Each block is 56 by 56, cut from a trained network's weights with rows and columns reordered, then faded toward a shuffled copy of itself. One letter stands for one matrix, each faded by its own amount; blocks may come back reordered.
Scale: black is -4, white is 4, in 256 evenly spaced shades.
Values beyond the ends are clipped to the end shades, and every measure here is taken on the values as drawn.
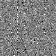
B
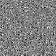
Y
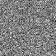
Y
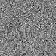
Y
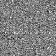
Y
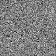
Y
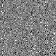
B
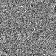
Y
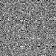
Y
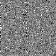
B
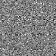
Y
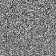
Y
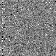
B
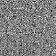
Y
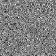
Y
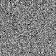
Y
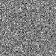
Y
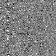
B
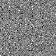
B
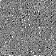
B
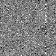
B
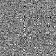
B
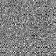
Y
